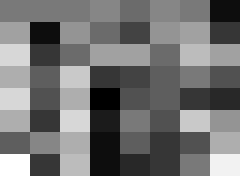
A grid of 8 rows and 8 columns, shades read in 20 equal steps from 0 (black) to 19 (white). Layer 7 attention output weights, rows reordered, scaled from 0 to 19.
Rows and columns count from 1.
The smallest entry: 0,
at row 5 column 4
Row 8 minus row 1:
10 -5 5 -9 -5 -6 0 17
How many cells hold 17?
0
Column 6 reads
10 11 8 7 7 6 4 4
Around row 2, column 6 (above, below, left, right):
10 8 5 12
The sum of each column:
105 45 99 38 55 57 78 68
